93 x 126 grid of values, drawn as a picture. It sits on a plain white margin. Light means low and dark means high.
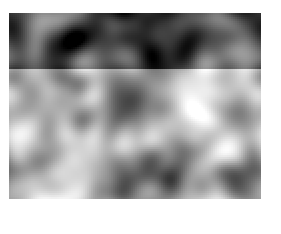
Stripes: none. Ninth with the lowest average: middle right. Seam: horizontal, 30% of the way down, the top part higher. Lone odd cells: none.
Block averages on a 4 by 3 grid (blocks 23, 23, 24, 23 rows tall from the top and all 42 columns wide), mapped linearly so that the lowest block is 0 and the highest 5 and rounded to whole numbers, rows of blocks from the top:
4 5 4 / 2 2 0 / 0 1 0 / 0 3 2
